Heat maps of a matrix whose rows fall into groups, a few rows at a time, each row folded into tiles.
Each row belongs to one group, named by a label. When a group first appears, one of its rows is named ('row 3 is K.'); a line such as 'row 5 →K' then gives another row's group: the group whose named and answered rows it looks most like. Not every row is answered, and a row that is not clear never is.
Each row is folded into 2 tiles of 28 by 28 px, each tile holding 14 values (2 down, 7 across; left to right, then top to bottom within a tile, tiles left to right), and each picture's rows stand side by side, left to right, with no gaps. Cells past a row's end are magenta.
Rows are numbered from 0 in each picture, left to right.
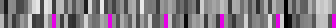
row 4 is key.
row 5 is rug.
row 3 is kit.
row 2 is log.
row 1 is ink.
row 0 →rug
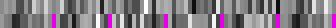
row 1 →kit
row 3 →key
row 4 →key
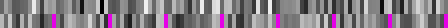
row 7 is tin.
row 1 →key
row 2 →rug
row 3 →rug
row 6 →log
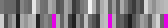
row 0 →kit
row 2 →rug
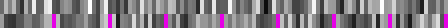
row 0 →rug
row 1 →rug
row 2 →log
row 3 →ink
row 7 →ink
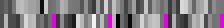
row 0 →tin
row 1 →key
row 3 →tin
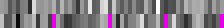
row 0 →kit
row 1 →rug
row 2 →ink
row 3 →tin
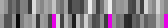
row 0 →kit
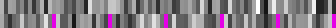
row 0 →key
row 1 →kit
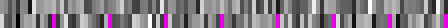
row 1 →tin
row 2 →key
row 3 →kit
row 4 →key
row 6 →kit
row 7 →ink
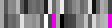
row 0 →key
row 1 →ink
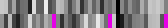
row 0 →ink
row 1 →ink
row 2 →rug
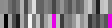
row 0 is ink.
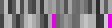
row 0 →tin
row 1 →tin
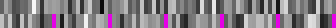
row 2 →key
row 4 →key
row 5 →tin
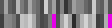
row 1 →tin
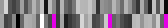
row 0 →kit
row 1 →tin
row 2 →key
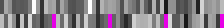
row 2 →key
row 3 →kit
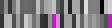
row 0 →tin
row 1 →log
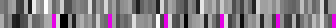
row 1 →kit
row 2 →key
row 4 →kit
